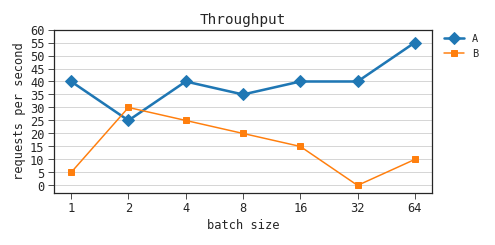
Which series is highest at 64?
A
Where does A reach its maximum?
64
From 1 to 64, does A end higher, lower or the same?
higher
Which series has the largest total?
A
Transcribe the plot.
Title: Throughput
x-axis: batch size, ticks 1 2 4 8 16 32 64
y-axis: requests per second, ticks 0 5 10 15 20 25 30 35 40 45 50 55 60
Legend: A, B
Values:
A: 40 25 40 35 40 40 55
B: 5 30 25 20 15 0 10
